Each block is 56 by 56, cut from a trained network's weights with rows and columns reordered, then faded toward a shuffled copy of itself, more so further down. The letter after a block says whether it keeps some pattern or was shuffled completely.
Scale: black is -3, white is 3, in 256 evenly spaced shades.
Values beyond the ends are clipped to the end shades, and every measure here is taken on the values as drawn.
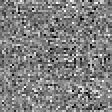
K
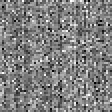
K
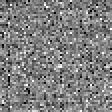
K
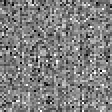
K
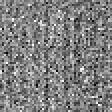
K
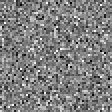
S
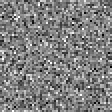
S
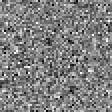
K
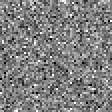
S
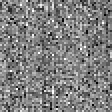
K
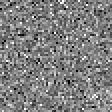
S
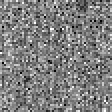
K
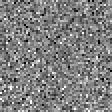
S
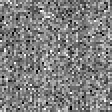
K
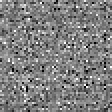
K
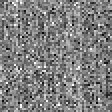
K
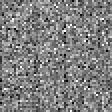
K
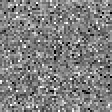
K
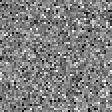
S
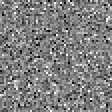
S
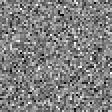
S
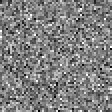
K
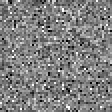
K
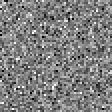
S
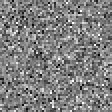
S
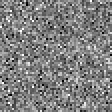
S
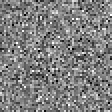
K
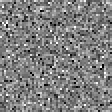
S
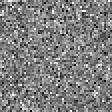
S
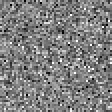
S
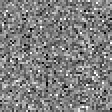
S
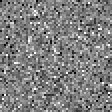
S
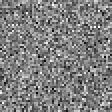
K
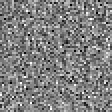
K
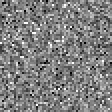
S
